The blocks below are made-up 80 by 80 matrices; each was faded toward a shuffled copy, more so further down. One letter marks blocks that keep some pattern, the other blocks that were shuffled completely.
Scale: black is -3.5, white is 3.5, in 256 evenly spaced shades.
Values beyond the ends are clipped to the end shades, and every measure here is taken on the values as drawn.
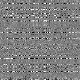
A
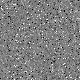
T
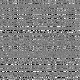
A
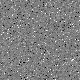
T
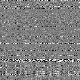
A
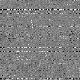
A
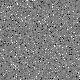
T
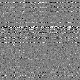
A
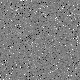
T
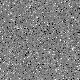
T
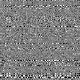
A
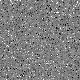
T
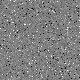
T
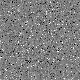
T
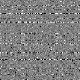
A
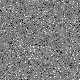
T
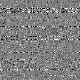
A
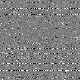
A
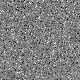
T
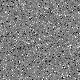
T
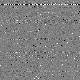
A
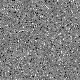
T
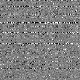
A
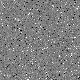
T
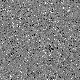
T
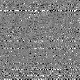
A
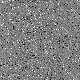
T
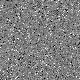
T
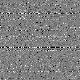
A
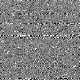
A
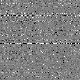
A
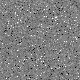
T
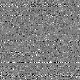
A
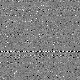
A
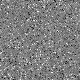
T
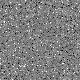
T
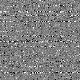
A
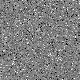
T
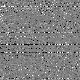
A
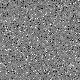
T
